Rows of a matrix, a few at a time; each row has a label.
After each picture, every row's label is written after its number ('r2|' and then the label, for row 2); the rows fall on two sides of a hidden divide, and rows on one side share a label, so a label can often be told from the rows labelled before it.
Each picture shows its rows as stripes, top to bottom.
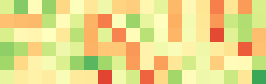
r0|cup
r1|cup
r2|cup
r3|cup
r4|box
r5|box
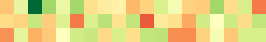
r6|cup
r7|box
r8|cup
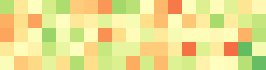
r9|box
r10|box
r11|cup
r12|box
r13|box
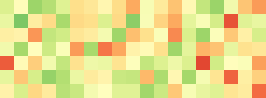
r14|cup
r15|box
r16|box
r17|cup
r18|cup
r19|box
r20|cup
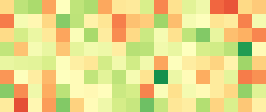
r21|cup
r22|cup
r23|cup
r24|box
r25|box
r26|cup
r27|box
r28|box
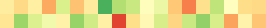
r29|box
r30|cup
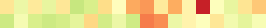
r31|cup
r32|box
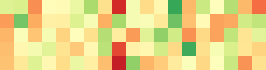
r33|cup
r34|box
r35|cup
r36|cup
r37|cup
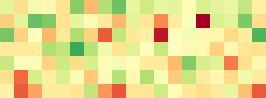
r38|box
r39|cup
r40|box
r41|cup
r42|box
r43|box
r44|cup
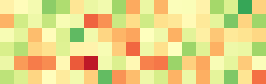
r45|box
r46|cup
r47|cup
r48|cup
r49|box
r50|cup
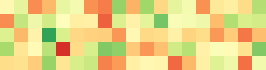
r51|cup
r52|cup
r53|cup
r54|box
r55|cup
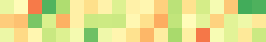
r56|box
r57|box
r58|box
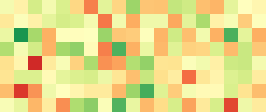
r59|box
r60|cup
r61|cup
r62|box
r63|cup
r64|cup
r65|cup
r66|box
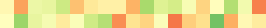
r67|cup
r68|cup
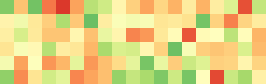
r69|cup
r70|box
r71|cup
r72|box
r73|cup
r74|box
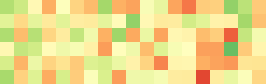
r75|cup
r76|box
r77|box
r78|cup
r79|box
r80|cup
